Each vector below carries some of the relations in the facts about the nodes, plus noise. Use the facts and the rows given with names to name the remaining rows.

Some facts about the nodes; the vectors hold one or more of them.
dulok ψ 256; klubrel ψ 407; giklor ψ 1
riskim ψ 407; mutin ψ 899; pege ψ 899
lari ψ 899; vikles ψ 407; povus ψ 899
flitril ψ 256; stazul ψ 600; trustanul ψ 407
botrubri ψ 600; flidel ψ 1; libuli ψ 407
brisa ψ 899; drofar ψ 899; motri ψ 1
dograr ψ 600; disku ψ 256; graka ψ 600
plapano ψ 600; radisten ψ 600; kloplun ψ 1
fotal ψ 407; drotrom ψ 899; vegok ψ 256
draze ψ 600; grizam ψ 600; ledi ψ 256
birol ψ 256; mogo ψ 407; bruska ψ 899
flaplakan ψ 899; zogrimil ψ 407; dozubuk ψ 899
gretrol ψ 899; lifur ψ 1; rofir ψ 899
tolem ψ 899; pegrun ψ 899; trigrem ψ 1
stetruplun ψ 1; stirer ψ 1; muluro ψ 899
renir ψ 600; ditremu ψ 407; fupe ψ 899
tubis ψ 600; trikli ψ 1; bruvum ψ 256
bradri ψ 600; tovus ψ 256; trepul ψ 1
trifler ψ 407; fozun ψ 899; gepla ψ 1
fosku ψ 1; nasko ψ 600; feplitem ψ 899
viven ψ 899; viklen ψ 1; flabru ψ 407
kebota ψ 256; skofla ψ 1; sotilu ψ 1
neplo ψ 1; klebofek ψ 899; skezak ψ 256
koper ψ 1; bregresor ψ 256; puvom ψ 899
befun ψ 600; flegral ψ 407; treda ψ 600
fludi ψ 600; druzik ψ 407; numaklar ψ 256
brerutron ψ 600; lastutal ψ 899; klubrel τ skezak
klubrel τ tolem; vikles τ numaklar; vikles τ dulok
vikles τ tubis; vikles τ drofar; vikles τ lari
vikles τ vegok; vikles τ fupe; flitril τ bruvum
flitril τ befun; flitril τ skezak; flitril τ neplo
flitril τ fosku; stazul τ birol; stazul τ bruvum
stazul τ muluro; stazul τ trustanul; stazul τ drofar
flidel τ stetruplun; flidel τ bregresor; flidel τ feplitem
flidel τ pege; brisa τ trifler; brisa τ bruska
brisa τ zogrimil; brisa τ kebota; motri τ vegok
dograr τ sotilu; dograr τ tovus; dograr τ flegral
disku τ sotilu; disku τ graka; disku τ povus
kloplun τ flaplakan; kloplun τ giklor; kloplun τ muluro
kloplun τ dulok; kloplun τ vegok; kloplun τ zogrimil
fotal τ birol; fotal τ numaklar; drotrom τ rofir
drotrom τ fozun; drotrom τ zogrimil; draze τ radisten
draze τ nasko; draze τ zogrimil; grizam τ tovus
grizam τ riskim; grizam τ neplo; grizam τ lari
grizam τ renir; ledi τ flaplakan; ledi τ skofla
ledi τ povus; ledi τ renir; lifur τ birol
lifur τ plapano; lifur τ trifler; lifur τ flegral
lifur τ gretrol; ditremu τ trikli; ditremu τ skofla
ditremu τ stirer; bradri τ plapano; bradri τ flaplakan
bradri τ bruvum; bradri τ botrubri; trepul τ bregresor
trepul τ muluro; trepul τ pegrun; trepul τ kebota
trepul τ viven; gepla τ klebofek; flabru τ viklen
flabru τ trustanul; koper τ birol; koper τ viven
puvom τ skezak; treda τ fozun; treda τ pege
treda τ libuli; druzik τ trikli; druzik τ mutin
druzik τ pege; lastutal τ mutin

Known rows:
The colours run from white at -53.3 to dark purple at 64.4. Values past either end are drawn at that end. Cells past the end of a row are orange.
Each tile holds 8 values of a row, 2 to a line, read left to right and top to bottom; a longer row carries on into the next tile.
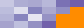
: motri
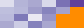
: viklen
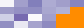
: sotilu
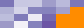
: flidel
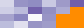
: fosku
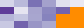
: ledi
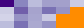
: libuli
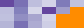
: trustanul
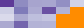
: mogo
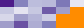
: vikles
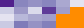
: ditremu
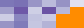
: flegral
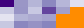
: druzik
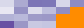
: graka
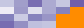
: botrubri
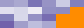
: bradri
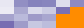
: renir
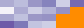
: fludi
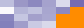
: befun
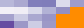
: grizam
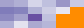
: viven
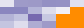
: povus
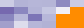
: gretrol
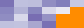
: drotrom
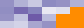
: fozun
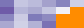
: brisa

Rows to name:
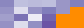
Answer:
trepul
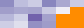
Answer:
lastutal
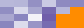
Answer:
lifur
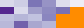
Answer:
disku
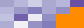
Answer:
stetruplun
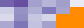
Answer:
riskim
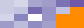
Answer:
gepla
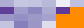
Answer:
bregresor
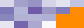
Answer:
skezak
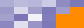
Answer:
koper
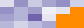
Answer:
lari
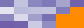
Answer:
draze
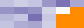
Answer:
klebofek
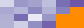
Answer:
giklor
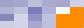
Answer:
puvom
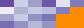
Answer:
treda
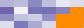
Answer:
flitril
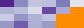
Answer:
fotal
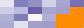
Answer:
neplo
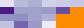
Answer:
birol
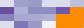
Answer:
bruvum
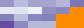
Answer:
stazul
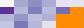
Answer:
tovus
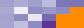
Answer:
kloplun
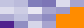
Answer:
dograr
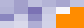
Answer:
tolem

